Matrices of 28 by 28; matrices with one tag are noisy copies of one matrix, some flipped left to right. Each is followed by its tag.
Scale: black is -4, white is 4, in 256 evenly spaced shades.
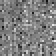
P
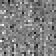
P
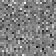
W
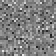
W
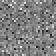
W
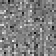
P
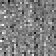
P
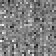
P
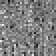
P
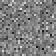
W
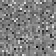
W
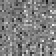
P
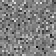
W
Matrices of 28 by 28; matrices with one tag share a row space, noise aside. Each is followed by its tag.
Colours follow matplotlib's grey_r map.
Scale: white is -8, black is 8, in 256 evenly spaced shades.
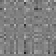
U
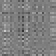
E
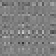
E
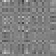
E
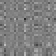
U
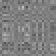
E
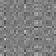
U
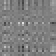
E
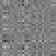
E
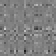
U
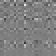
U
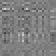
E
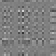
E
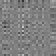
E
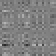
E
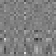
U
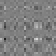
U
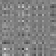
E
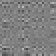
E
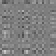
E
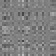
E
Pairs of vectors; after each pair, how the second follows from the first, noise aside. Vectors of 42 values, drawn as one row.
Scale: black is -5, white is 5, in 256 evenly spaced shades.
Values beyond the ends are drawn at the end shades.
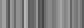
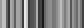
scaled up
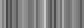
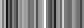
scaled up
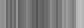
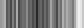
scaled up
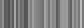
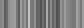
wrapped around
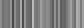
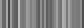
wrapped around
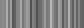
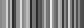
scaled up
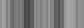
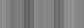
shrunk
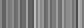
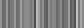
wrapped around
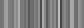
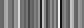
scaled up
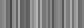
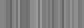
shrunk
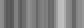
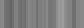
shrunk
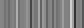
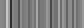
wrapped around
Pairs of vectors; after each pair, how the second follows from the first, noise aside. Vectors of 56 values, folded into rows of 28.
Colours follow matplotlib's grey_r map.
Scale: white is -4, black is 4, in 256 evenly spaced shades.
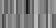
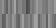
shrunk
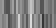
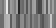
wrapped around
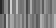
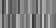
wrapped around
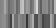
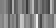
wrapped around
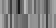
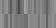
shrunk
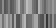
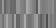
shrunk
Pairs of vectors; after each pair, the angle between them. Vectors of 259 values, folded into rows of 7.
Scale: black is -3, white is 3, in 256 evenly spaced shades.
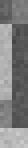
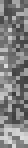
partly aligned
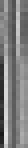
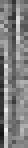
nearly parallel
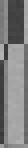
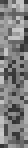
partly opposed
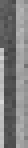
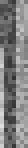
nearly parallel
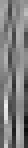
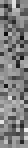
orthogonal
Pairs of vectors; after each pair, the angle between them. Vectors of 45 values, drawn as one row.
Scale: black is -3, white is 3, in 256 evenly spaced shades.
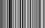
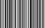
partly aligned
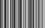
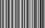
partly opposed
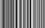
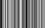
partly opposed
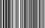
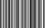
partly aligned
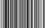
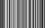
nearly opposite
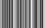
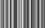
partly opposed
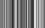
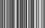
nearly parallel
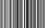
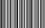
partly aligned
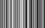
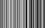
nearly parallel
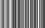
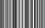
partly aligned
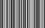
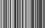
partly opposed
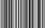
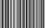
orthogonal
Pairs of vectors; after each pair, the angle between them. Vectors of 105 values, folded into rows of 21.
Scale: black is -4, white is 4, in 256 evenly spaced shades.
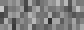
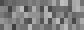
partly aligned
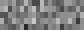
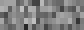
nearly parallel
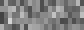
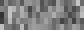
nearly parallel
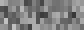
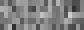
partly opposed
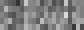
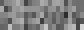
nearly opposite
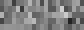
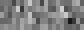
nearly parallel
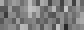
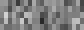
orthogonal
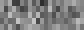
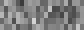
partly aligned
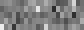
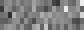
orthogonal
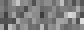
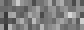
nearly parallel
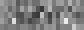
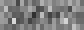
nearly parallel
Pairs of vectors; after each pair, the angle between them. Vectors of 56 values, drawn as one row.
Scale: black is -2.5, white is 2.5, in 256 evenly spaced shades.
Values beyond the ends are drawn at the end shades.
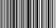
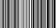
orthogonal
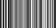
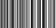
partly opposed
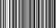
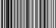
nearly opposite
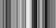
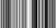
nearly parallel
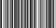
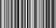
partly aligned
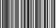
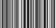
nearly parallel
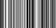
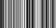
nearly parallel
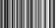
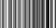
nearly opposite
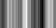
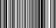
partly aligned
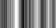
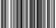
orthogonal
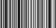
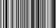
orthogonal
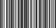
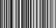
partly aligned
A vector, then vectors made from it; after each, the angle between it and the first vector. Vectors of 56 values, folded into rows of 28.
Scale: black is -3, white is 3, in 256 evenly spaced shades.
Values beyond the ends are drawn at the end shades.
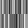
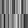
nearly opposite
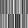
orthogonal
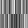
nearly parallel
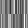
partly aligned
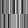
nearly opposite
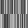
partly opposed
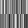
partly opposed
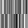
nearly parallel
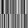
partly opposed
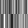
partly aligned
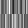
partly opposed
